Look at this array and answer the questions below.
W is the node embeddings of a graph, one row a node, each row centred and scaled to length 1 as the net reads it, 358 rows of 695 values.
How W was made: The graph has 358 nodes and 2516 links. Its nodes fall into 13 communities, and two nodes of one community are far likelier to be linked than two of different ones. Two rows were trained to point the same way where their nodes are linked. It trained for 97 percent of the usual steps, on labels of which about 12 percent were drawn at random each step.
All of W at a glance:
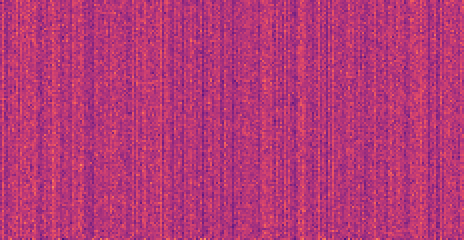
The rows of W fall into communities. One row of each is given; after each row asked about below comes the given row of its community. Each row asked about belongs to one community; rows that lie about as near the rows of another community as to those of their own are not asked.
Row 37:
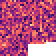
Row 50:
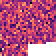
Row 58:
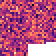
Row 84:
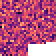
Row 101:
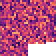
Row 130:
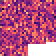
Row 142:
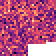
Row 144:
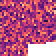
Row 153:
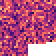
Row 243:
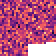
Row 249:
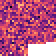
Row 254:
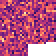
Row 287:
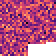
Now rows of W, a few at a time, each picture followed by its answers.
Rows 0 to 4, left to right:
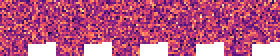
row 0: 254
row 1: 249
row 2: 249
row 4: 243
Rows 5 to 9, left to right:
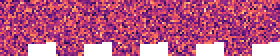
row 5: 101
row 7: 153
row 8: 287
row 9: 142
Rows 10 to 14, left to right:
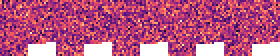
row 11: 58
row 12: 130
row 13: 84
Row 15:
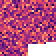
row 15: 153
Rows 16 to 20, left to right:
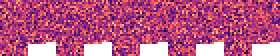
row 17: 287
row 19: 249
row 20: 50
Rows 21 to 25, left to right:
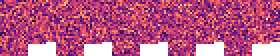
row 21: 287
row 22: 142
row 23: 142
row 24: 37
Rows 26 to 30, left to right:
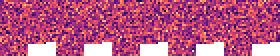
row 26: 144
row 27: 37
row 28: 84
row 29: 249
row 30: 84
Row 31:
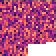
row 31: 130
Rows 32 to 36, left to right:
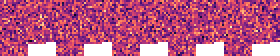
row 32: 58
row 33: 249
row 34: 101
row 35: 249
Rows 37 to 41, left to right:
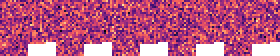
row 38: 101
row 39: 58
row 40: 243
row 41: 243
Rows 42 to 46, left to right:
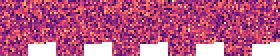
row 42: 144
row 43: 84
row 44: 142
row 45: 58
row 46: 249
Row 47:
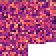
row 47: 50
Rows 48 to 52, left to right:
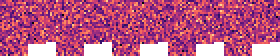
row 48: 287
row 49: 254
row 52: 58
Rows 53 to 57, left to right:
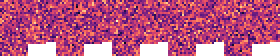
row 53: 58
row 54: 84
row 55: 130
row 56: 58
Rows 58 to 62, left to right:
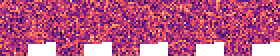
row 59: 130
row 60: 287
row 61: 37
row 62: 287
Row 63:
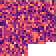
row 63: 130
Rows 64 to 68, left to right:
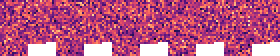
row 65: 50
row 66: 142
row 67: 249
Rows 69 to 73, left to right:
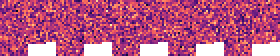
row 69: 144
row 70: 153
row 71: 142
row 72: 254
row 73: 130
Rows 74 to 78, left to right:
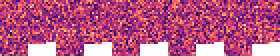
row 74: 84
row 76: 153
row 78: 130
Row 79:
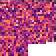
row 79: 153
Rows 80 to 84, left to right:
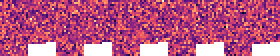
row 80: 130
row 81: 287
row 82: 243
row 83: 249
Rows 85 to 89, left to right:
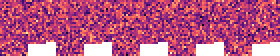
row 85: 37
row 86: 130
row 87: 142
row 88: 249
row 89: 130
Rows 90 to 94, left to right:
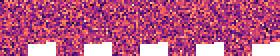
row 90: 144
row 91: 243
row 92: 254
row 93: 84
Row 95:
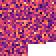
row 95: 58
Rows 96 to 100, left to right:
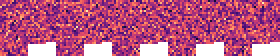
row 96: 153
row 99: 249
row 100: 249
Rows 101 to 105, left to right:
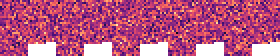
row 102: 58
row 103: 153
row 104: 84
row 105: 144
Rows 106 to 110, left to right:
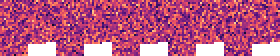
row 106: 130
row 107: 144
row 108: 50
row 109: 130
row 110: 144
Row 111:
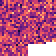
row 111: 144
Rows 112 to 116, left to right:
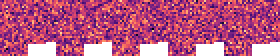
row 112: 130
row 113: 249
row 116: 58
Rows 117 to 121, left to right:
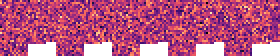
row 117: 101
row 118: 254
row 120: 101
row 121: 243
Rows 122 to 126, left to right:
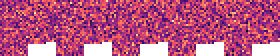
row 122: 101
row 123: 144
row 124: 144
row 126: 254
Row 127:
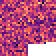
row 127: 144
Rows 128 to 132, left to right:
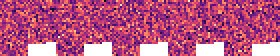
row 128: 243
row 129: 153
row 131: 153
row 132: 130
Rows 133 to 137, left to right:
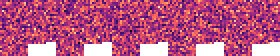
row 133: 144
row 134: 101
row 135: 144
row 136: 243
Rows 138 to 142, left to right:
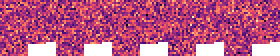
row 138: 58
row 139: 101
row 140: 84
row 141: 58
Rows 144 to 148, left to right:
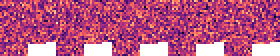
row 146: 142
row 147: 58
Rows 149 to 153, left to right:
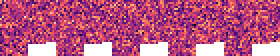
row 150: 254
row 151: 37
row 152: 243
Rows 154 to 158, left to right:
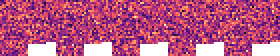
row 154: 142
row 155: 50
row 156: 249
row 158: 254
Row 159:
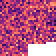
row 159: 101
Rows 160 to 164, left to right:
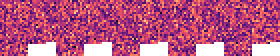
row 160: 50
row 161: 84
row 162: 142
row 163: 153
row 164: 243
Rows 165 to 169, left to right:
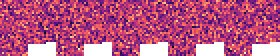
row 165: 84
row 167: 37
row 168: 144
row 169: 130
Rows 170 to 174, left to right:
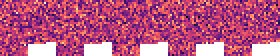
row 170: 249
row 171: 101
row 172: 130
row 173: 249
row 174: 249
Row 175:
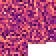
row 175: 254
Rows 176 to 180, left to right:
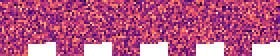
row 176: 130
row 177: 101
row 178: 254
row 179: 153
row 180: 50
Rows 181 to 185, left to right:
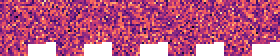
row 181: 287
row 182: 130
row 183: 243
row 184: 142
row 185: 101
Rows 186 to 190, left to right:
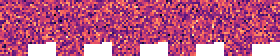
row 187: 144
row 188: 287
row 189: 130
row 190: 153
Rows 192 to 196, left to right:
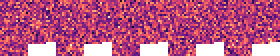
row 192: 243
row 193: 144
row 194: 144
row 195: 142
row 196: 130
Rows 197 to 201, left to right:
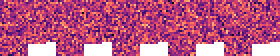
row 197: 144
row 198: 101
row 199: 130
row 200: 101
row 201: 142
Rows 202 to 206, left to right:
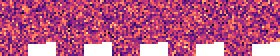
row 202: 243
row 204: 287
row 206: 249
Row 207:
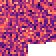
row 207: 254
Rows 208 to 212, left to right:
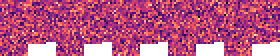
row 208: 153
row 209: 58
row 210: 84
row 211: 254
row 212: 243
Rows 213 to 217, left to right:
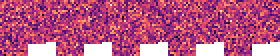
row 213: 58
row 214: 58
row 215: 243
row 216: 58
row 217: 84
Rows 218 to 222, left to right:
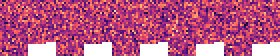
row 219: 254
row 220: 58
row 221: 249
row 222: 144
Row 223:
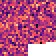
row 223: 249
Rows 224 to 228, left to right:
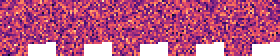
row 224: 287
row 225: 50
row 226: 254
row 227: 50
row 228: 84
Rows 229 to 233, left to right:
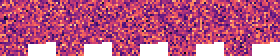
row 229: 144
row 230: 130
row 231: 153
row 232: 144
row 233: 243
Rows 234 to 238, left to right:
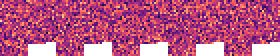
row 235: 84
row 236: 130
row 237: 287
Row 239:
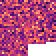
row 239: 144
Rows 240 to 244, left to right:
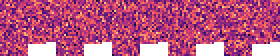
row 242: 153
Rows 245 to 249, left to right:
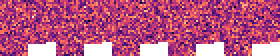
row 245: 142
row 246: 101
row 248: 84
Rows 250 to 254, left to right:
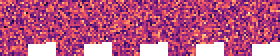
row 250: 249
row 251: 84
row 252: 254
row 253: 243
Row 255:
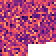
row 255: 153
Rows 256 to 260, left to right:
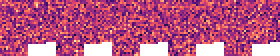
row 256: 84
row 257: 249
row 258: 101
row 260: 58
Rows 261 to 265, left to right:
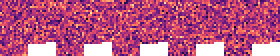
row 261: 130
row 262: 142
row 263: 84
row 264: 249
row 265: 37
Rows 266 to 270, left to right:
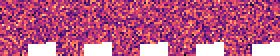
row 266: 254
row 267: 130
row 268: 84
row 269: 101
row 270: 254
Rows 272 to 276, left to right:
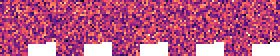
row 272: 101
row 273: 37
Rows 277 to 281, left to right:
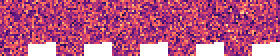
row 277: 130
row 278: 243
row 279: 243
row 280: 84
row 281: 287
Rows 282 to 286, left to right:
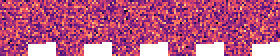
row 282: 84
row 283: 243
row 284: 287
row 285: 144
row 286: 58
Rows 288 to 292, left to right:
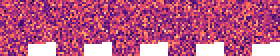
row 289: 58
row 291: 37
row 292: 153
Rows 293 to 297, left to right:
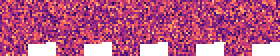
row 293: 84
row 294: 249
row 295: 142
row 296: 254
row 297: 287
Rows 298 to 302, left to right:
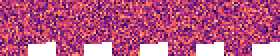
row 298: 249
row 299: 58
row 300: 84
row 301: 254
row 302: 101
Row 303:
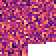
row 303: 254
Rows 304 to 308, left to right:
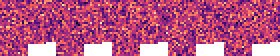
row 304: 254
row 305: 37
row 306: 101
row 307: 153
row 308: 153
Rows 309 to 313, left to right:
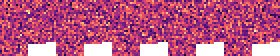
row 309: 58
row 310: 243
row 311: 50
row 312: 249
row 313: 249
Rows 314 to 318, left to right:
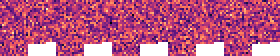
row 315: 101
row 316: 84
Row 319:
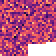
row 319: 130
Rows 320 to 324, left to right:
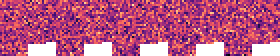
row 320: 58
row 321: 153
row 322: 144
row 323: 130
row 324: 254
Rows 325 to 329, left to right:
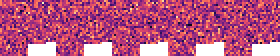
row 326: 287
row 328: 153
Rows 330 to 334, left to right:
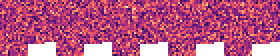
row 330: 50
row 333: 84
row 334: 84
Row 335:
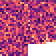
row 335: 249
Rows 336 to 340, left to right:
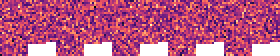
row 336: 101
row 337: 130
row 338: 153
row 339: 249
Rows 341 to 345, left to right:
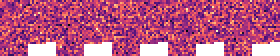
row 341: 101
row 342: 243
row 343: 142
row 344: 144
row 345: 243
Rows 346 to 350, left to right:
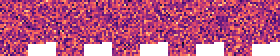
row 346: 287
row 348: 84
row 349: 101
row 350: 153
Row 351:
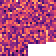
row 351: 144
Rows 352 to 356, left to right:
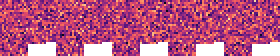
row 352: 84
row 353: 58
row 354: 153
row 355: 287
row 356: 254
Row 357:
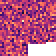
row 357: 254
